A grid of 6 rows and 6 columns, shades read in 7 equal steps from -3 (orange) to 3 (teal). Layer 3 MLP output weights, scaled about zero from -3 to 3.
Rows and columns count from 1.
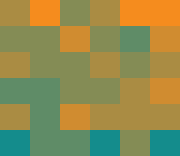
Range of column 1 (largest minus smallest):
4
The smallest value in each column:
-1 -3 -2 -1 -3 -3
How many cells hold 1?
6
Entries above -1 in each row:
1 4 3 4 1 6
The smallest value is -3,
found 3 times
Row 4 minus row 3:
2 1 0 1 -1 -1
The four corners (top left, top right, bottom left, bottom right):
-1 -3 3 3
